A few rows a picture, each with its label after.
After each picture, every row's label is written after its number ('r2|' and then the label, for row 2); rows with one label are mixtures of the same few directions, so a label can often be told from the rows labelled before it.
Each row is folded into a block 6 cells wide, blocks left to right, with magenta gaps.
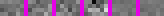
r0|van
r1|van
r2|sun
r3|van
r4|van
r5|van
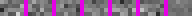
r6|van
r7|sun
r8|sun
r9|van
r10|van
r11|van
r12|van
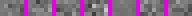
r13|sun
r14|van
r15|van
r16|sun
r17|van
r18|sun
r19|van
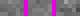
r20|van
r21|van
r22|van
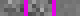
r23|van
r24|sun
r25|sun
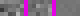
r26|van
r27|sun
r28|sun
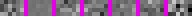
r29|sun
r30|sun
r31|van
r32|van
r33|sun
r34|van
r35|sun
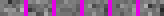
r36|van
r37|van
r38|van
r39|sun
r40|sun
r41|sun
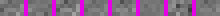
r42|van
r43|van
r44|van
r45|van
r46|van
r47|sun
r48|sun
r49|van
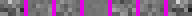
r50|van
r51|sun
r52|sun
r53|sun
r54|van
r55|sun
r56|van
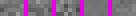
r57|van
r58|van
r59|sun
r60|van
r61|van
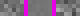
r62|sun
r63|sun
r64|van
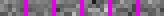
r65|sun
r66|van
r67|van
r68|van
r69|van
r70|van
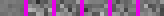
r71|sun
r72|van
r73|sun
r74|van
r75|sun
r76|sun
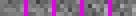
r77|van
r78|van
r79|sun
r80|sun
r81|sun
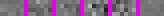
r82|van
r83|van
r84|sun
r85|sun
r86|sun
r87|van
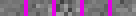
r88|van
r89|sun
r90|sun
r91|van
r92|van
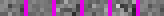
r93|sun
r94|sun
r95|van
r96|sun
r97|sun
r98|sun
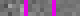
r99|sun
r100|sun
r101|van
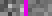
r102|sun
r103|van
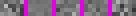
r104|sun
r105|van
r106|van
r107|sun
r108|sun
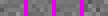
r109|van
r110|sun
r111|van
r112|sun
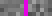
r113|van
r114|sun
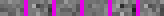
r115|van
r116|sun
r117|van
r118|sun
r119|sun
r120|sun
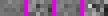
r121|van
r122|sun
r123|sun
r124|sun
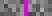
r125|sun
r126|sun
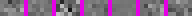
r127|van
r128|sun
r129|sun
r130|sun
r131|van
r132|sun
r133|van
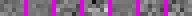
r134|sun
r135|sun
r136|van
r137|van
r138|van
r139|sun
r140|sun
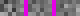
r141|sun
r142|sun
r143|sun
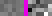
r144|sun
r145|van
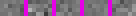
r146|sun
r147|van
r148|sun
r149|sun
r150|van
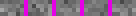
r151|van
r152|sun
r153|van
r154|van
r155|van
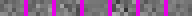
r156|sun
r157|sun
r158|sun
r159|van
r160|sun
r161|sun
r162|sun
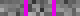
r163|van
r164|sun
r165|van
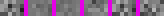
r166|sun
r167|sun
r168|sun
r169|van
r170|sun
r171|sun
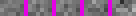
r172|van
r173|sun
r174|sun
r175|van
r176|van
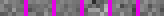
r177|sun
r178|van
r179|sun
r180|van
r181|sun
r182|sun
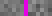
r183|sun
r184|sun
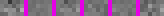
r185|van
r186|sun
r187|van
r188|sun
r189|van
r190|sun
